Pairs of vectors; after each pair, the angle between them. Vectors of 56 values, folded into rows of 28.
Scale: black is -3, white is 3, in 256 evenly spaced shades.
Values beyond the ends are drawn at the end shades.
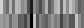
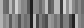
nearly parallel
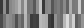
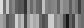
nearly opposite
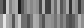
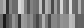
nearly opposite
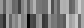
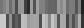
partly opposed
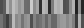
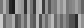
orthogonal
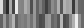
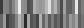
orthogonal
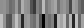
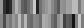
orthogonal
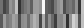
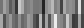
nearly opposite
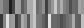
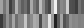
partly aligned
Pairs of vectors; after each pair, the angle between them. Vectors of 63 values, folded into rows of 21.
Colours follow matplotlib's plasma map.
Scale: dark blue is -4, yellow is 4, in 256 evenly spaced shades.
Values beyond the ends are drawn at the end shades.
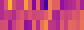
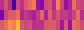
orthogonal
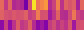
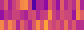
nearly opposite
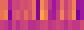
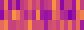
partly opposed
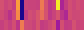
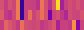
nearly parallel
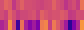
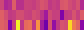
nearly opposite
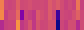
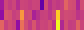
nearly opposite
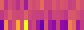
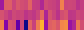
nearly opposite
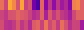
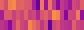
partly aligned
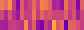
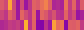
nearly parallel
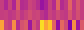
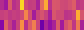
partly opposed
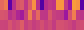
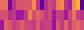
nearly parallel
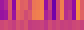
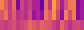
nearly opposite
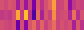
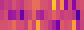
orthogonal
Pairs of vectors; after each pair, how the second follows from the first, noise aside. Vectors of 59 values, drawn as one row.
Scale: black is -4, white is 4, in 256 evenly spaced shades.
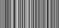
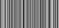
wrapped around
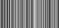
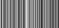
wrapped around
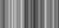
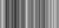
wrapped around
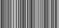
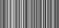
shuffled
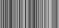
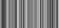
shuffled
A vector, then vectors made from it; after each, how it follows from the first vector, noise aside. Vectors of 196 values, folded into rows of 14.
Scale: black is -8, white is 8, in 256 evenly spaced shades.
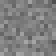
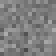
wrapped around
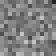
scaled up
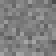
copied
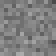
copied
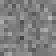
wrapped around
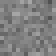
wrapped around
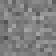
wrapped around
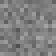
wrapped around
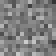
scaled up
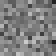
scaled up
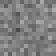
wrapped around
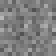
wrapped around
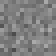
wrapped around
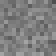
copied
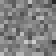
scaled up
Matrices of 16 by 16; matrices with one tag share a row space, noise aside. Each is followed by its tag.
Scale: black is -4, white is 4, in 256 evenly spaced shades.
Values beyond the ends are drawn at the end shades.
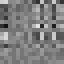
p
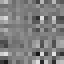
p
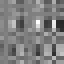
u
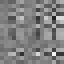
u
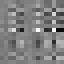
u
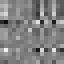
p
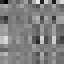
p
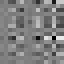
u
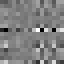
p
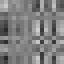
p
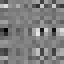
p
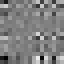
p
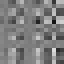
u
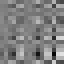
u
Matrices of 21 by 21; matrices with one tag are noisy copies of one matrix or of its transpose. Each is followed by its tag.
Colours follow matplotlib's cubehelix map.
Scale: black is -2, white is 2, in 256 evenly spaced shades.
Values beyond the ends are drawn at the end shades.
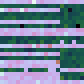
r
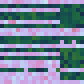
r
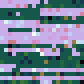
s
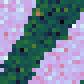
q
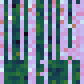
r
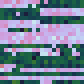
s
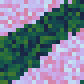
q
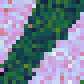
q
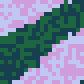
q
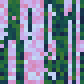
s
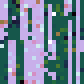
s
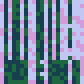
r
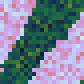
q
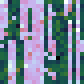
s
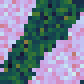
q
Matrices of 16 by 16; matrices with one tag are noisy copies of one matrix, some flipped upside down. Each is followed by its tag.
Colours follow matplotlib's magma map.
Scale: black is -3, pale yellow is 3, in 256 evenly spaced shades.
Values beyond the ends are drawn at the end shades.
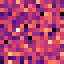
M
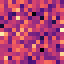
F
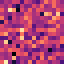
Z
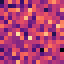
M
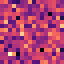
Z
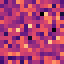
M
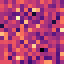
F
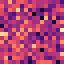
F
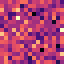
F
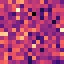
F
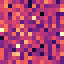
F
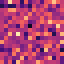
M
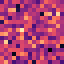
Z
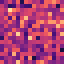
M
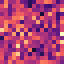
F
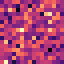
Z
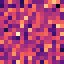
M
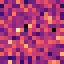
M
